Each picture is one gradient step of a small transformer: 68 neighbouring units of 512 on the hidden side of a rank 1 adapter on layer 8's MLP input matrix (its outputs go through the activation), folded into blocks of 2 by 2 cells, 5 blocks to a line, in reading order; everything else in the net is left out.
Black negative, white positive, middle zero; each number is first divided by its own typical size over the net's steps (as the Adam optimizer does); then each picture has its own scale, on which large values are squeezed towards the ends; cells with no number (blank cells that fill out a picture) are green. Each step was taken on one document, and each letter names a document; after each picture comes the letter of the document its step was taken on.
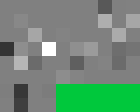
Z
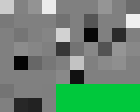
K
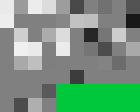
K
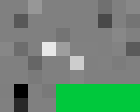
Z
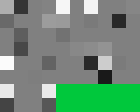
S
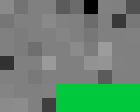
S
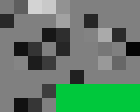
K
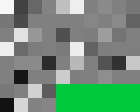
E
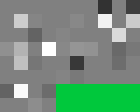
Z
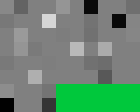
S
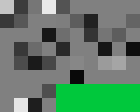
K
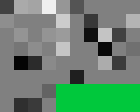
K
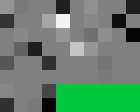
S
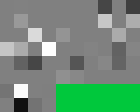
Z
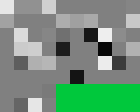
K
